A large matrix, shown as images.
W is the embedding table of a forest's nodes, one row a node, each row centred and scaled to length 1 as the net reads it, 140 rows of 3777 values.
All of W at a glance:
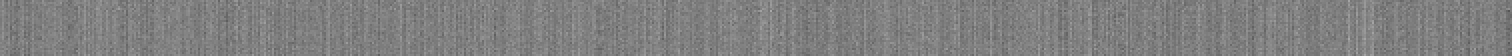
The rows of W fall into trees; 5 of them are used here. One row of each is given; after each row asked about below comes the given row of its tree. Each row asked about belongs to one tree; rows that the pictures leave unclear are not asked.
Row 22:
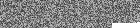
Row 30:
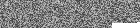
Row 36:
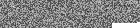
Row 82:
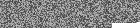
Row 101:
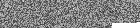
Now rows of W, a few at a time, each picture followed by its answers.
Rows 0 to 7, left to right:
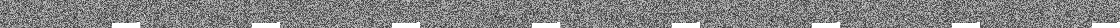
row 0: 22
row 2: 101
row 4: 82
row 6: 82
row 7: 30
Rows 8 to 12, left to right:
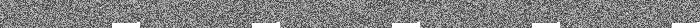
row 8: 36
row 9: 82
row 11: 82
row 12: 22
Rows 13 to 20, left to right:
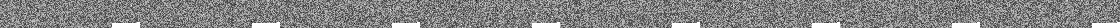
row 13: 82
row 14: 101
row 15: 36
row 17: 82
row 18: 22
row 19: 22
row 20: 36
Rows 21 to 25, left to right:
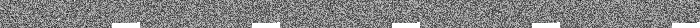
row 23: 36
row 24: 36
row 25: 30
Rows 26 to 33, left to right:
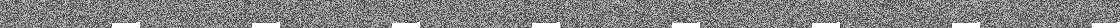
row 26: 82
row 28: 30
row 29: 82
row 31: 101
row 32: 36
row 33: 82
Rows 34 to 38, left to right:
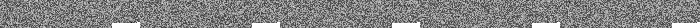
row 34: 36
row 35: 82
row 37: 101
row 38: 36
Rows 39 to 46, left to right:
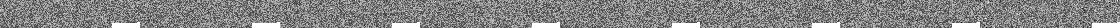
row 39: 30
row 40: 101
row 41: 82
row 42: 30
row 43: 30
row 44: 22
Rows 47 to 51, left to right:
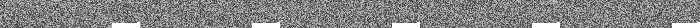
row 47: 30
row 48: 82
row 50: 36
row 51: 36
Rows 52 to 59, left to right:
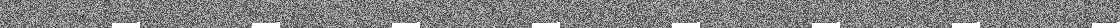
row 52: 82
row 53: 101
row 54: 30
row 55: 36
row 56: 36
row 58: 82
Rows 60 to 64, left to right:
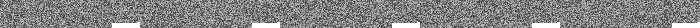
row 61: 30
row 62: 36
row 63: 22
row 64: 82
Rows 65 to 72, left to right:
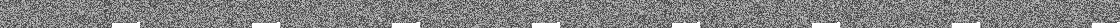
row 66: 101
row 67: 82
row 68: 101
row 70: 30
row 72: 30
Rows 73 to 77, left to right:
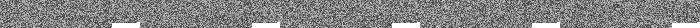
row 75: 36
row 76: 82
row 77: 30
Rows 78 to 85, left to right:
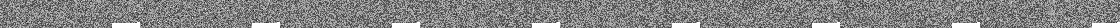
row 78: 36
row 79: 22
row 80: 82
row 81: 82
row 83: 36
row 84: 36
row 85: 30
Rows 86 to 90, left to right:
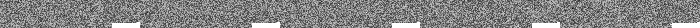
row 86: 82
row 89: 36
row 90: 22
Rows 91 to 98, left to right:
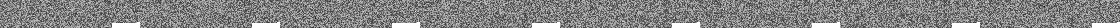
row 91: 82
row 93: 101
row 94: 82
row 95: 82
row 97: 82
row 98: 101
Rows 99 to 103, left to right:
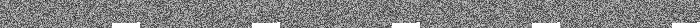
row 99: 101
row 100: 36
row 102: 22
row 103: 30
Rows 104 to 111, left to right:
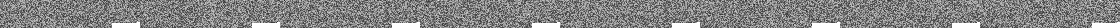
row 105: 30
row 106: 82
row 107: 36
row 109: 30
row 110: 36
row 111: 30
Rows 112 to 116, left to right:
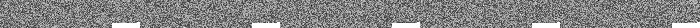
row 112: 101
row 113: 36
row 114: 82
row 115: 22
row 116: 36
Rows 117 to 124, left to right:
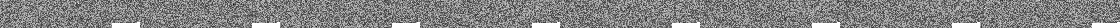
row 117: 82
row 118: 101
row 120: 36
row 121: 36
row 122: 36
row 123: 36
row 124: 30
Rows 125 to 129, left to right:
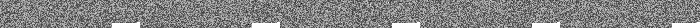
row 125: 82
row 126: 30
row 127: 36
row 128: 82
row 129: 82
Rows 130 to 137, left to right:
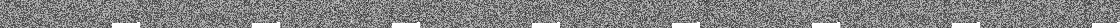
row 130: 36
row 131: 82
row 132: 30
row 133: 22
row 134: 36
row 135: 36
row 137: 82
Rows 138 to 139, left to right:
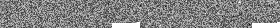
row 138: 82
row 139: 36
